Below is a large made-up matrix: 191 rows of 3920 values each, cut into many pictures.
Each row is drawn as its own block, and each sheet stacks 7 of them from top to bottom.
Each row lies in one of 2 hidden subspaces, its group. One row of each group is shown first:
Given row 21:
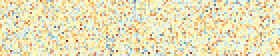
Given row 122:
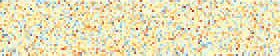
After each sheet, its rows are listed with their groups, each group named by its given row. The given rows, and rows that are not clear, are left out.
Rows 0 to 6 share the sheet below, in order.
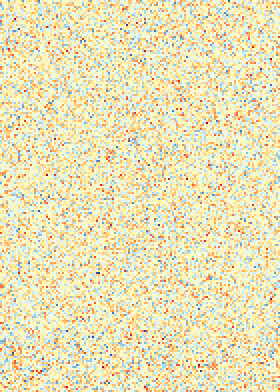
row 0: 122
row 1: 122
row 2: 21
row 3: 122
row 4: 21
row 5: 122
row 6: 122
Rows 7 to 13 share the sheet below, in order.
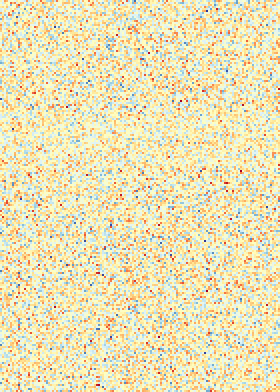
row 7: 21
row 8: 122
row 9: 122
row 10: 122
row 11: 21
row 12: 21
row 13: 21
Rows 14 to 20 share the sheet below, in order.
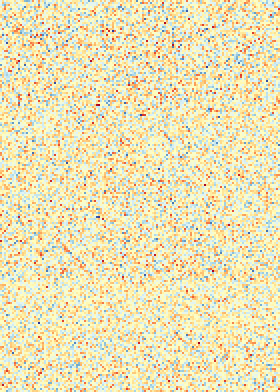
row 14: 122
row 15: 21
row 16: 122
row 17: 21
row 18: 122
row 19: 122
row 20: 122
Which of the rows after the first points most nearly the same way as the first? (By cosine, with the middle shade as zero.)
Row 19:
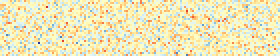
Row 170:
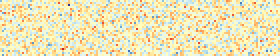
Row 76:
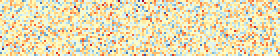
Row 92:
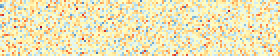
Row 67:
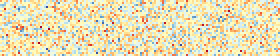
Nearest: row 170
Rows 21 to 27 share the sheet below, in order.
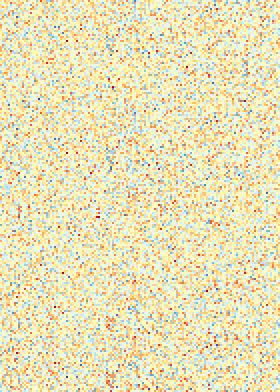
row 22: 122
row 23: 21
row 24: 21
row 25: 122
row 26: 21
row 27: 21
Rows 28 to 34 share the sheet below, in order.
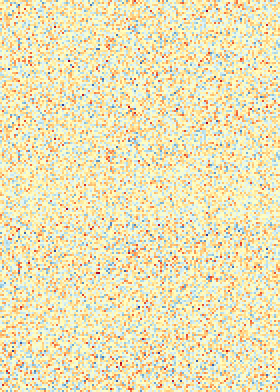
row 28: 21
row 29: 122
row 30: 21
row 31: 21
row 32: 21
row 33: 122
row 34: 122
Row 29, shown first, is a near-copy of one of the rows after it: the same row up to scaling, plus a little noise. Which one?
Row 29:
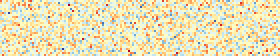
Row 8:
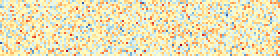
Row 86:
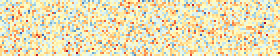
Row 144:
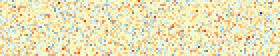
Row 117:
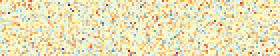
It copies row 117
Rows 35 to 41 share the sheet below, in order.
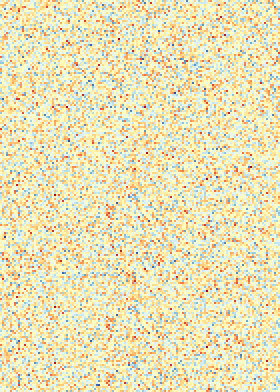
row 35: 122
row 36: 122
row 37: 122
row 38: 21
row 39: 122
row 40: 21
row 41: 21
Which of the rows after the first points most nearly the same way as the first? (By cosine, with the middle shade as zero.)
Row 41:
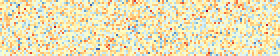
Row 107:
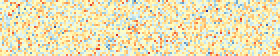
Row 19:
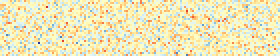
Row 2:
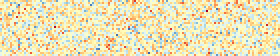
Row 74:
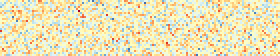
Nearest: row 2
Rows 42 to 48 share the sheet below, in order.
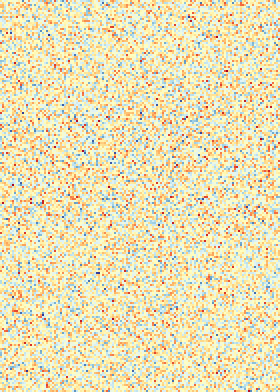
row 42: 122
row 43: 122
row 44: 122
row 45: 122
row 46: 21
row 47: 122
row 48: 122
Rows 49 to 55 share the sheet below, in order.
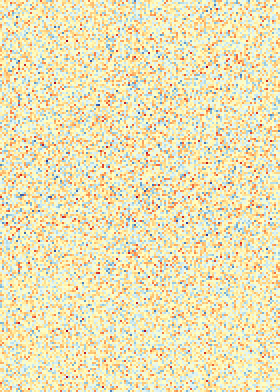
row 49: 21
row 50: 21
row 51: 122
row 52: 122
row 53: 21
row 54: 122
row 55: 21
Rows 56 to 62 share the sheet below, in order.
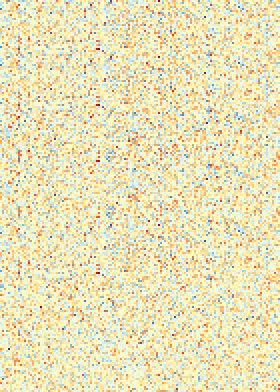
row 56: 21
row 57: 21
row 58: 21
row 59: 21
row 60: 21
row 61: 122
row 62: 122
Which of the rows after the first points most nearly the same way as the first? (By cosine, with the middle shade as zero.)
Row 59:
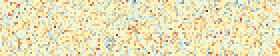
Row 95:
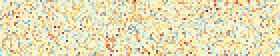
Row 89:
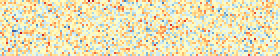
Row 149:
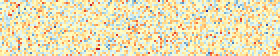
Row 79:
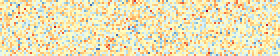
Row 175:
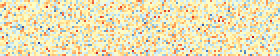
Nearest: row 149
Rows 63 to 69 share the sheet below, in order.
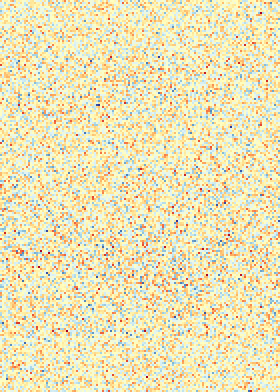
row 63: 122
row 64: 21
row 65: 122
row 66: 122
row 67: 122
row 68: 122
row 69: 122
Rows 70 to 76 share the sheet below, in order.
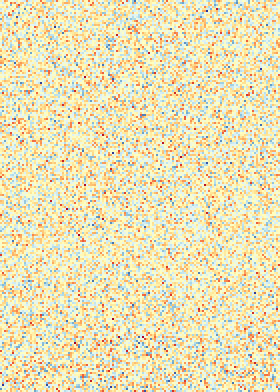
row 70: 21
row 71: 122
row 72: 122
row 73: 21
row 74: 122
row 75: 122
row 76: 122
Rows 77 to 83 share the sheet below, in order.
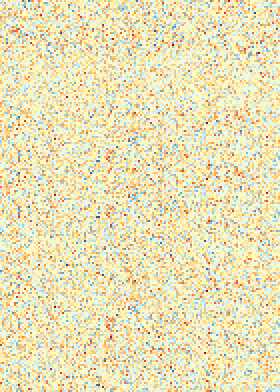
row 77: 122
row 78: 21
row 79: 21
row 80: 21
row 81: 21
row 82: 21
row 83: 21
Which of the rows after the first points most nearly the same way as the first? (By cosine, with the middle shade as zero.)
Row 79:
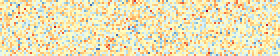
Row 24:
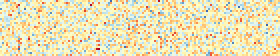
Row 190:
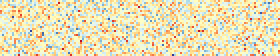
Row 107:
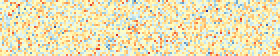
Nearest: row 190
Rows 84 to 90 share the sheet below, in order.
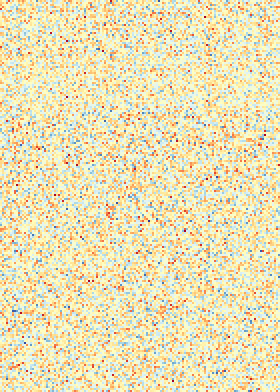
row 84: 21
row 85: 21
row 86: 122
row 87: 21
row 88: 122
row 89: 122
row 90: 122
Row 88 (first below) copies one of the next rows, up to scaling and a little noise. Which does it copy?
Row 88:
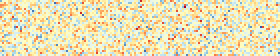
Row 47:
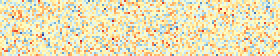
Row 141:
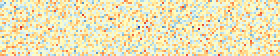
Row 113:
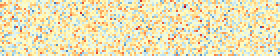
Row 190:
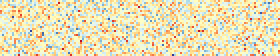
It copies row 113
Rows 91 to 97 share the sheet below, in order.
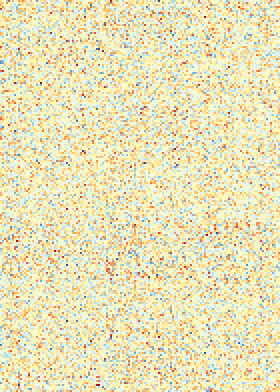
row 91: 21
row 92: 122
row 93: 122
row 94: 21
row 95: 21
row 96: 21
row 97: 21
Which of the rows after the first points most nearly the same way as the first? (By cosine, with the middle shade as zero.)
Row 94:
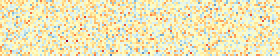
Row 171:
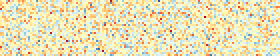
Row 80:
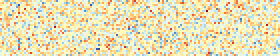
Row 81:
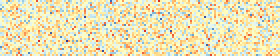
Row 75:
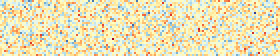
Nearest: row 171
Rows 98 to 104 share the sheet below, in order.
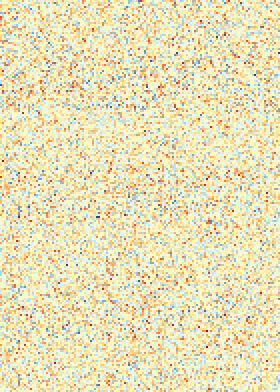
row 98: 122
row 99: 122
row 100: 122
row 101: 21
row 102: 21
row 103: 122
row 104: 21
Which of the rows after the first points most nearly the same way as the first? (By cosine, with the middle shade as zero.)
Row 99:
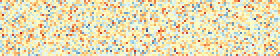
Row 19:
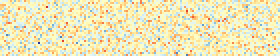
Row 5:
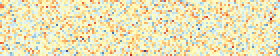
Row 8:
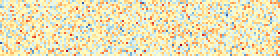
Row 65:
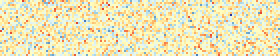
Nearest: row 8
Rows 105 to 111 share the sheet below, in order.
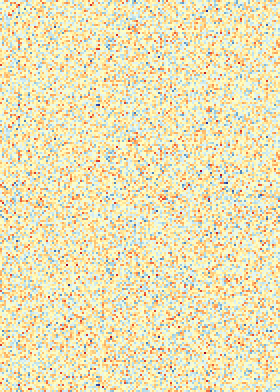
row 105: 21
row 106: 21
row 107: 21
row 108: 122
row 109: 21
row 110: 122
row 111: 21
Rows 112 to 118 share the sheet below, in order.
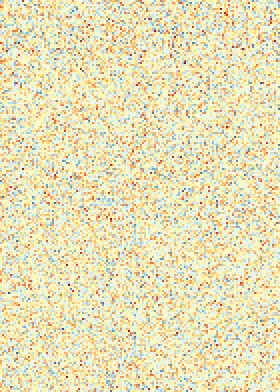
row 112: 122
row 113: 122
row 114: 122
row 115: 122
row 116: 21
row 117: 122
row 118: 21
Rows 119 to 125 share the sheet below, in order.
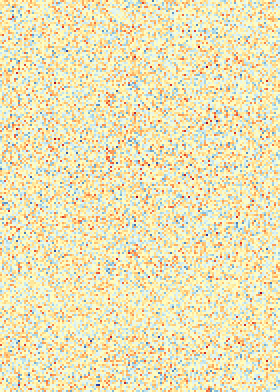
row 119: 122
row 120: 21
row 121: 21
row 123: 21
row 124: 122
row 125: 21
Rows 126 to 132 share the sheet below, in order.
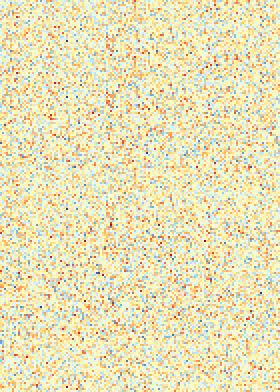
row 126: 21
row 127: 21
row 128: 122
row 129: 21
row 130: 21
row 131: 122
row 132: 122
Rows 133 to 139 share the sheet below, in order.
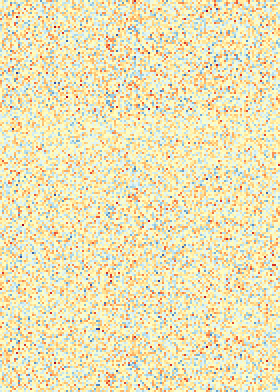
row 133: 21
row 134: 21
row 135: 122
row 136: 21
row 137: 122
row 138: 21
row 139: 21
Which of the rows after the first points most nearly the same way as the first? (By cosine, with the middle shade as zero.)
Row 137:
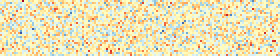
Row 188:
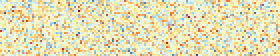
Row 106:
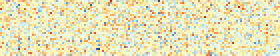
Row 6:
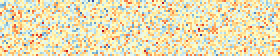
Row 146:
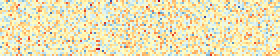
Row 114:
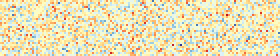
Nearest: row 114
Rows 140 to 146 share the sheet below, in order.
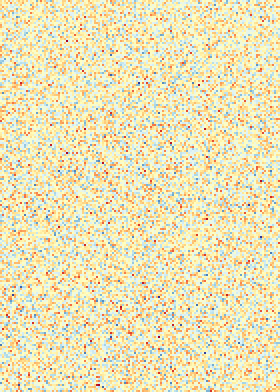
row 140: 21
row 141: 122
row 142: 21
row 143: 122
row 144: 122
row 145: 122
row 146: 21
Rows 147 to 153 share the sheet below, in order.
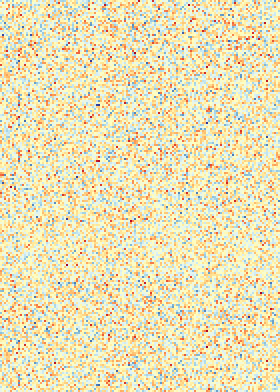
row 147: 122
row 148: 21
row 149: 21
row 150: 122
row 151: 21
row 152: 122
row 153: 21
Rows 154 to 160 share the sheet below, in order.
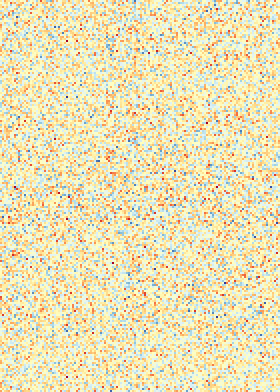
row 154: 21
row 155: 21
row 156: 21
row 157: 122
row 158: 122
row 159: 122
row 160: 21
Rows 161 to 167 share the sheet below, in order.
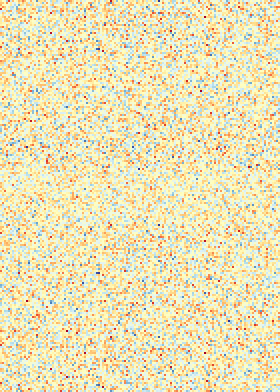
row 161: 21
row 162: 122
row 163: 122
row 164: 122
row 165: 21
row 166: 122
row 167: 21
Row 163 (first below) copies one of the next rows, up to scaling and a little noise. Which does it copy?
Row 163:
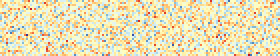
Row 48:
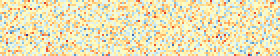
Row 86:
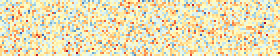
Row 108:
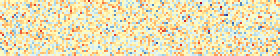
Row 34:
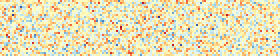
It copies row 48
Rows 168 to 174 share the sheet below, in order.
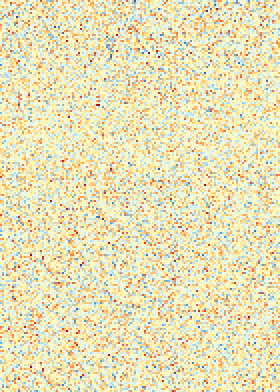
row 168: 21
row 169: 21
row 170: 122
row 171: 21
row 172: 122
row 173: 122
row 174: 122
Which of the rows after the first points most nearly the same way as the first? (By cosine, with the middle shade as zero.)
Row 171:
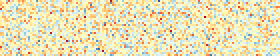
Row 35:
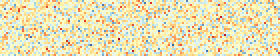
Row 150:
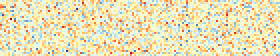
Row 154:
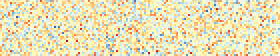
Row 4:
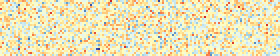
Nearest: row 4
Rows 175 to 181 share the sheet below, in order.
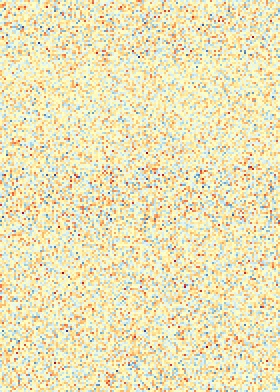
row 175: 122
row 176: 122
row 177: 122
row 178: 122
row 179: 122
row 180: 122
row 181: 21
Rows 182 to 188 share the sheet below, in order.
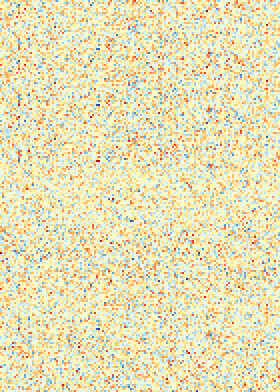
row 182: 21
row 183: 21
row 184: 21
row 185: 122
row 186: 122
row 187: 21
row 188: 122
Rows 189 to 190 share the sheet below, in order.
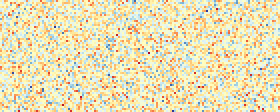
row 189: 21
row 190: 122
